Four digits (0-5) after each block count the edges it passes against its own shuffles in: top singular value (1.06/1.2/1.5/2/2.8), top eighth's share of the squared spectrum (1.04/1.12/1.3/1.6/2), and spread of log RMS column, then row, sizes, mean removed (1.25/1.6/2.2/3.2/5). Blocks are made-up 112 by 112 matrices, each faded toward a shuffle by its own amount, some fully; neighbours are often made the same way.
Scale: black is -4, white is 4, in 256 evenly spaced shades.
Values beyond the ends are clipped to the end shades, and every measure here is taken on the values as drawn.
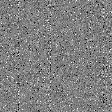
1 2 2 0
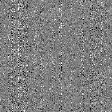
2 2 4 0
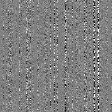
3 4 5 0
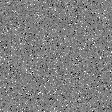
0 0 0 0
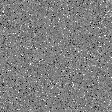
0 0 0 0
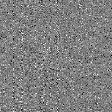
4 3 3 1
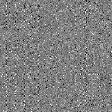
4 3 3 2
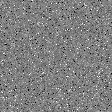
1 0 0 0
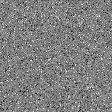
2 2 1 0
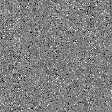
3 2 2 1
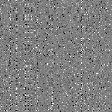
4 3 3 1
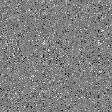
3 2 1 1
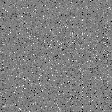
3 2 1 0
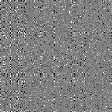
5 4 3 2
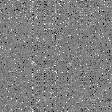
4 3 2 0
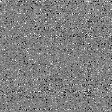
2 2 2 3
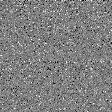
1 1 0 2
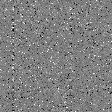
3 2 1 0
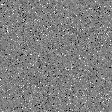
2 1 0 0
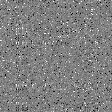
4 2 1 1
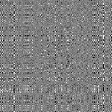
5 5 4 3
